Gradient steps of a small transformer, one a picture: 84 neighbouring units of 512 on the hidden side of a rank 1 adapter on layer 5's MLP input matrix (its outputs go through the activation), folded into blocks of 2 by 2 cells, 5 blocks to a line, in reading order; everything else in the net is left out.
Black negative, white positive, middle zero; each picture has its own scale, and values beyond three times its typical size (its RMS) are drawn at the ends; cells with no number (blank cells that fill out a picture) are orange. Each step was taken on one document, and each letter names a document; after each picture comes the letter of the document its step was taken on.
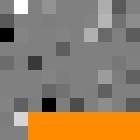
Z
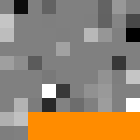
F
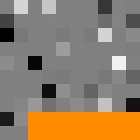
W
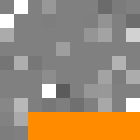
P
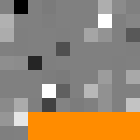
F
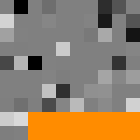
F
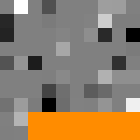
Z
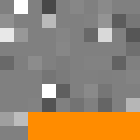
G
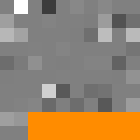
G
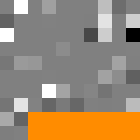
P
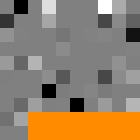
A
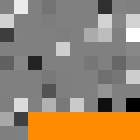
W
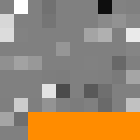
W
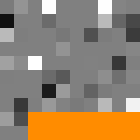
A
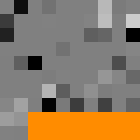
F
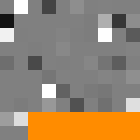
G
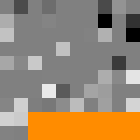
P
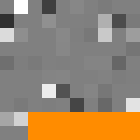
G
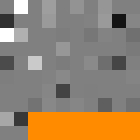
G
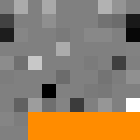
A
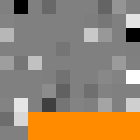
F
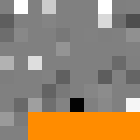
A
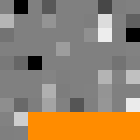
F
